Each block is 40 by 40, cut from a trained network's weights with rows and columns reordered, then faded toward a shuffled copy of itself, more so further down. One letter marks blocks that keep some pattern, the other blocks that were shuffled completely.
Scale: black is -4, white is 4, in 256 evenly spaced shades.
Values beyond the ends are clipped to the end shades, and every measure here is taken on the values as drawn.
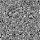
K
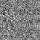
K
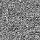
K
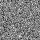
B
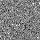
B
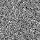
B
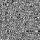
K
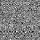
K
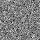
B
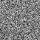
B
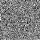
K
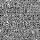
K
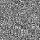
K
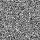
B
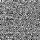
K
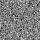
B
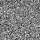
B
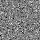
B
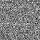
K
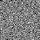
K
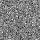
B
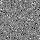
B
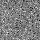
B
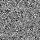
B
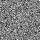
B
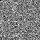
K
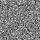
B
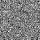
K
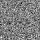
K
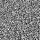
B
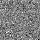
K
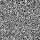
B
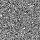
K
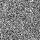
B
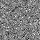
B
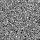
B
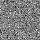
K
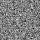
K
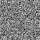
K
